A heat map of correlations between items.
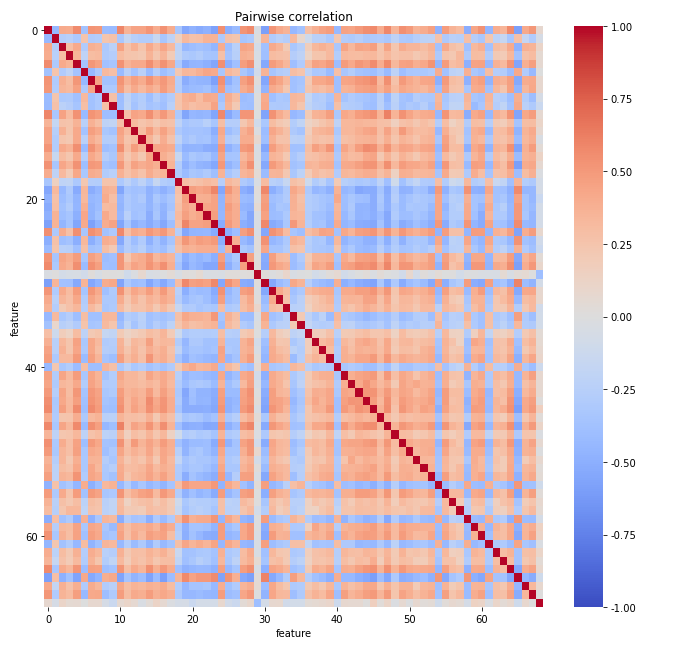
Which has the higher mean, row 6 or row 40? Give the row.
6
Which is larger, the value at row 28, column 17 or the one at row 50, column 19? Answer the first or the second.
the first
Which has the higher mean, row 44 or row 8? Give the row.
44
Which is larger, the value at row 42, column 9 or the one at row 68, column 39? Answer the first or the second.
the second
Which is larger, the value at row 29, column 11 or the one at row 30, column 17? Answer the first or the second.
the first
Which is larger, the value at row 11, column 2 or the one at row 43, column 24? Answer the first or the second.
the second
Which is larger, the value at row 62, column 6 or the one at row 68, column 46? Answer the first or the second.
the first
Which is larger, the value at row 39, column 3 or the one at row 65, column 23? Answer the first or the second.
the second
